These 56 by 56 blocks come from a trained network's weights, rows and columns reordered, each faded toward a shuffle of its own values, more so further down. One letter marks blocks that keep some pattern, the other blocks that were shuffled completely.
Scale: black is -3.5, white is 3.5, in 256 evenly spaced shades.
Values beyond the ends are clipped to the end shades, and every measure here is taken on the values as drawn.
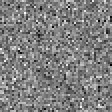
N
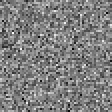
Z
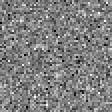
Z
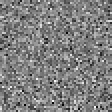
N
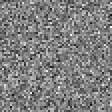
N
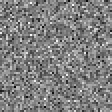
Z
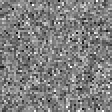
N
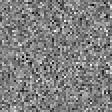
N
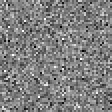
Z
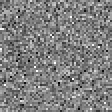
Z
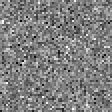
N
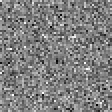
Z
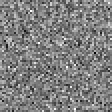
Z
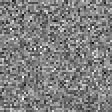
N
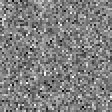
Z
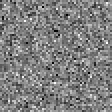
Z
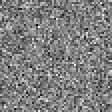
Z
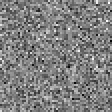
Z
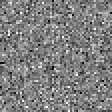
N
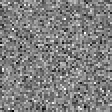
N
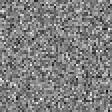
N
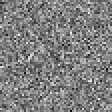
N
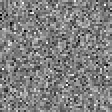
Z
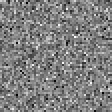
Z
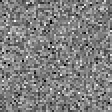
Z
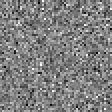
Z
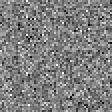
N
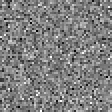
Z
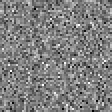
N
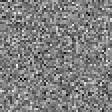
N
